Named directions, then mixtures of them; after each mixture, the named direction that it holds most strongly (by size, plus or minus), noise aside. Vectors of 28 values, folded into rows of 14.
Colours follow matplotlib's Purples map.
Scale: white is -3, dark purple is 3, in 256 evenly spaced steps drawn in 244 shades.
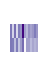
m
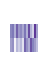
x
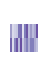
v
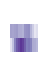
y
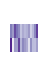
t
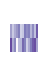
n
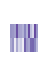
x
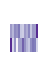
n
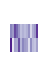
t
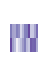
n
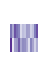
t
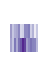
y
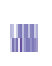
t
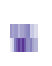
y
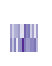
n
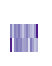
t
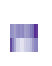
y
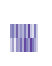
x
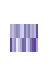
n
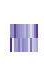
t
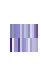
t
